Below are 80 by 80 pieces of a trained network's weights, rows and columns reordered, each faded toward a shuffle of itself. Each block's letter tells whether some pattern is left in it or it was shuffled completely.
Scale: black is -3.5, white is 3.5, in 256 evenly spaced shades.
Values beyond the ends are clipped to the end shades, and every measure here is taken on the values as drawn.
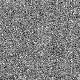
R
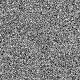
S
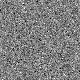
S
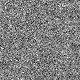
R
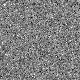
R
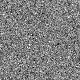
S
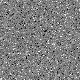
S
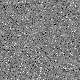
S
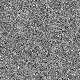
S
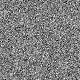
S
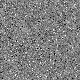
S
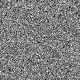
S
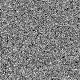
S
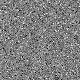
S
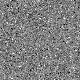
S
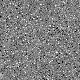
S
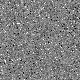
S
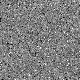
S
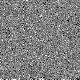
R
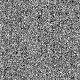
R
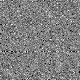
R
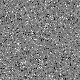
S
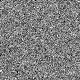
S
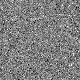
S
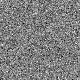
S
